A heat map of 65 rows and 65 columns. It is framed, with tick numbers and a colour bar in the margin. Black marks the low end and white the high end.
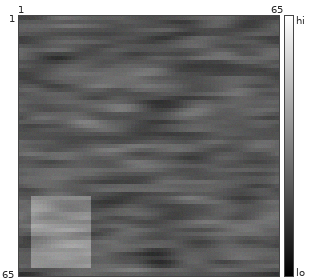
Ninth with the highest average: bottom left. Histogram: skewed, a long tail of high values. Odd patch: higher, in the bottom left. Grain: streaks across. Mirror symmetry: none.
